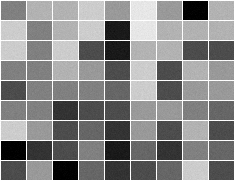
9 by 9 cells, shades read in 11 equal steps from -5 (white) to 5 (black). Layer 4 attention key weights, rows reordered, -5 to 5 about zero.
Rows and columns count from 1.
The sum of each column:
0 -1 3 -1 22 -15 4 -3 2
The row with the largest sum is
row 8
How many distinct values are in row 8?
6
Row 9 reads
2 -1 5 1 3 2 1 -3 2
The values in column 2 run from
-2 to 3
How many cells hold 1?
7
